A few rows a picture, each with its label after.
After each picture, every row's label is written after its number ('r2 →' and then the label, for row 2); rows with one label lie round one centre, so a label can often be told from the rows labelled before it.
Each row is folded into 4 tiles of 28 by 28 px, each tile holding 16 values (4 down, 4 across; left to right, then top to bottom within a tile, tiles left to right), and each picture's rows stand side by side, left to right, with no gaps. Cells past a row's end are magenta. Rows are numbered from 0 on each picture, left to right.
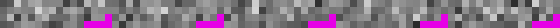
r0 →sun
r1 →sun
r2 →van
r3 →van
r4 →sun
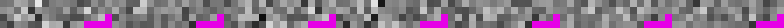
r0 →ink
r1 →van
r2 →ink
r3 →ink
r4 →sun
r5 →van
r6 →van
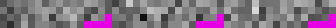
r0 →sun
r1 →sun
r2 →van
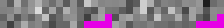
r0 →sun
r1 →van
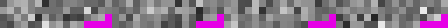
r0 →ink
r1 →sun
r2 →van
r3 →ink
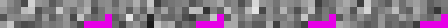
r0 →van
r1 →ink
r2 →van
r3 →van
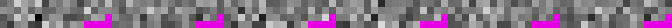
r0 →ink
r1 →sun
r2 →ink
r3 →ink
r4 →sun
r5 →sun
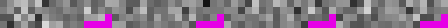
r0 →ink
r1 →van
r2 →van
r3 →van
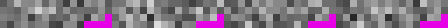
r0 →sun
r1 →ink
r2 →sun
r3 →sun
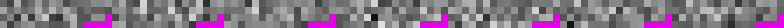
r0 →sun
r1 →van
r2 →van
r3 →ink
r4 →ink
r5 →sun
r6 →sun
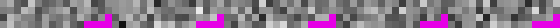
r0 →van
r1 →ink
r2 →ink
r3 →sun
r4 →ink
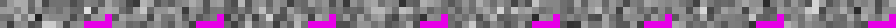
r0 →ink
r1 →van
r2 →sun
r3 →sun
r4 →sun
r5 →sun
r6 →van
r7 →van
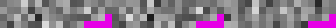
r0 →ink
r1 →ink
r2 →van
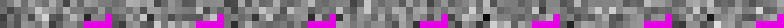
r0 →sun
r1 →ink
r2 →sun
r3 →van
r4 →ink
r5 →sun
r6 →ink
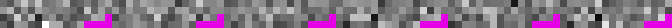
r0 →ink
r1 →sun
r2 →sun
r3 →ink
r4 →sun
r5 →ink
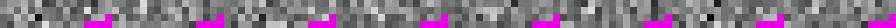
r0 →ink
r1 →van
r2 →ink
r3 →sun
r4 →sun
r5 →van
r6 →ink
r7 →van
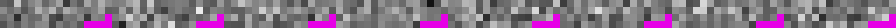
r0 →sun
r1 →ink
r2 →sun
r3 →van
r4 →ink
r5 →sun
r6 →van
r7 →ink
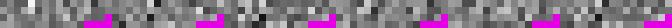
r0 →van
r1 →ink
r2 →ink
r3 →van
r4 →van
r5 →ink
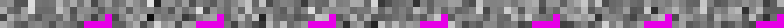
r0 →van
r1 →ink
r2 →ink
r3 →ink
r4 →van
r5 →ink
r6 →van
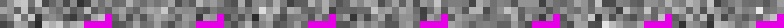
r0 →ink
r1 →sun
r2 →sun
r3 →sun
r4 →van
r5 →ink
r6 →ink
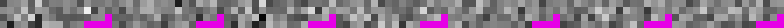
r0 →ink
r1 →sun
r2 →ink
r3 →ink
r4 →van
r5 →sun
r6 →van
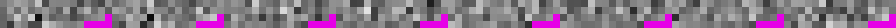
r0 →ink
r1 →ink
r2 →van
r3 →van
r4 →van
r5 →van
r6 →van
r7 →ink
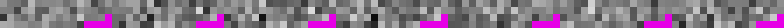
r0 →van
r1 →ink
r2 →ink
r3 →ink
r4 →sun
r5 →van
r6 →ink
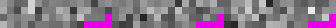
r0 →van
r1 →sun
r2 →ink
